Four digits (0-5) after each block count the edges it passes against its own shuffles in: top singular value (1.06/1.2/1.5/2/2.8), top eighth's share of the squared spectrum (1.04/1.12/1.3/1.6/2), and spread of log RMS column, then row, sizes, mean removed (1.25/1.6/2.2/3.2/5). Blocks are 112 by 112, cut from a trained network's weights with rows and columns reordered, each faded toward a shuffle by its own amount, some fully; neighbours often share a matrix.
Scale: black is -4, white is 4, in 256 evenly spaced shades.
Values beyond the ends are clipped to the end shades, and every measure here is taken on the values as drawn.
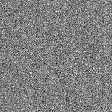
3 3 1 1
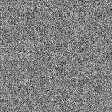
3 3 0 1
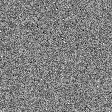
0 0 0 0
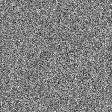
2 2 0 1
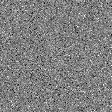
2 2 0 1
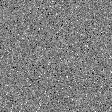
0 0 0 0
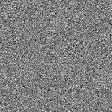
3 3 1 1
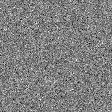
1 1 0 0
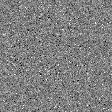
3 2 1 1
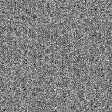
3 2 0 1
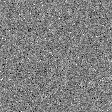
0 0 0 0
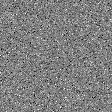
1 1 0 0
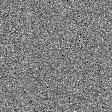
0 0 0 0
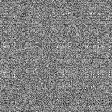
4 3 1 1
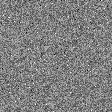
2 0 0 0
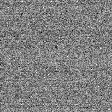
3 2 0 1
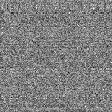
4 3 1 1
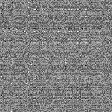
4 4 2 2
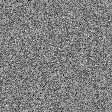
0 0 0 0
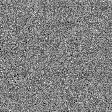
2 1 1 0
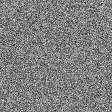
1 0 0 0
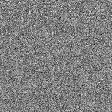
2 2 0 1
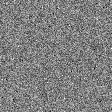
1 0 0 0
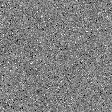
1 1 0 0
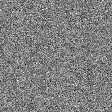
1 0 0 0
